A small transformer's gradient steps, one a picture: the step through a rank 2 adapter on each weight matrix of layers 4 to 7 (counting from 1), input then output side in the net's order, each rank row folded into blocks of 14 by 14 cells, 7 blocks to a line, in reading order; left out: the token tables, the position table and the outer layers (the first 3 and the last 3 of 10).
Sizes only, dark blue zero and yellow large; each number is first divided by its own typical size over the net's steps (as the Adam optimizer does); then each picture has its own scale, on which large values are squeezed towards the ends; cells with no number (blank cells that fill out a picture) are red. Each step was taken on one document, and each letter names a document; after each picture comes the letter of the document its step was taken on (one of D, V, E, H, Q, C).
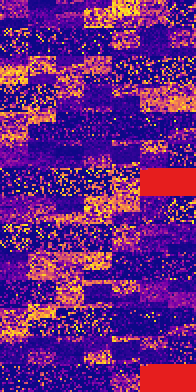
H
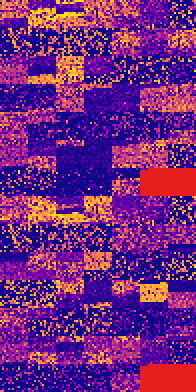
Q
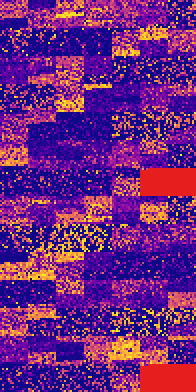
Q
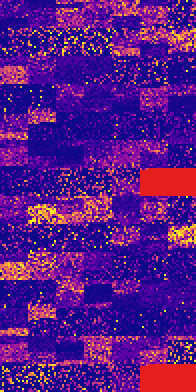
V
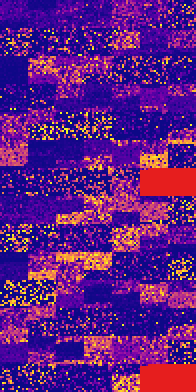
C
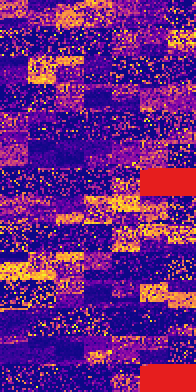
H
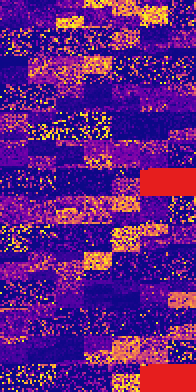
C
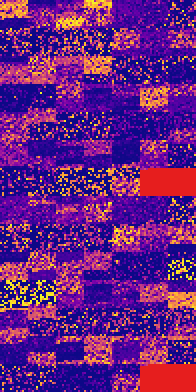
H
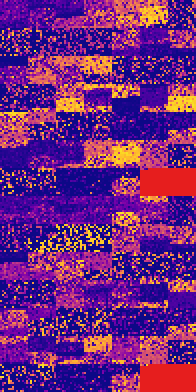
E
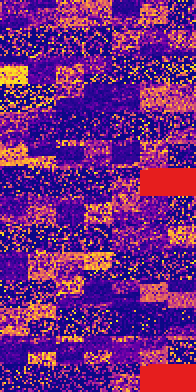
Q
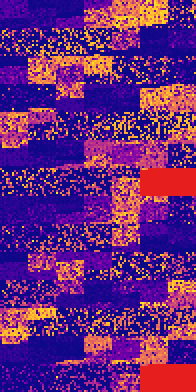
E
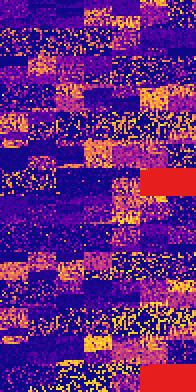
E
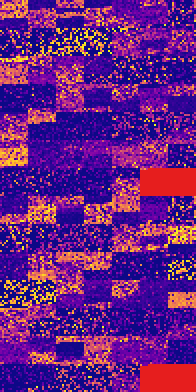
H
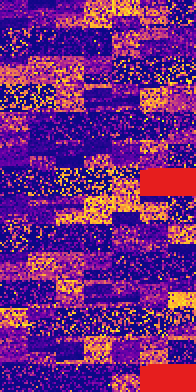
Q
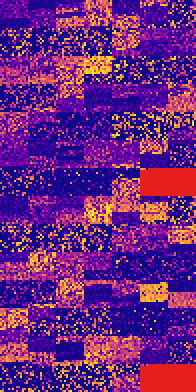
Q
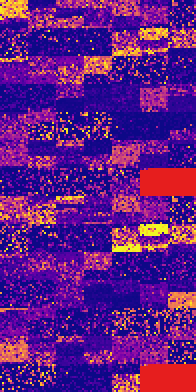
C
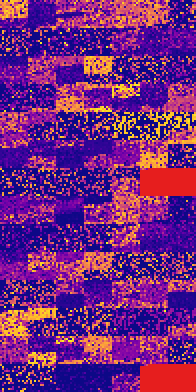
E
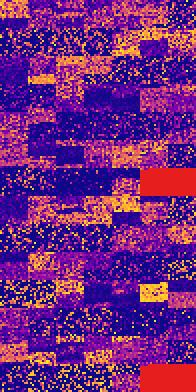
Q
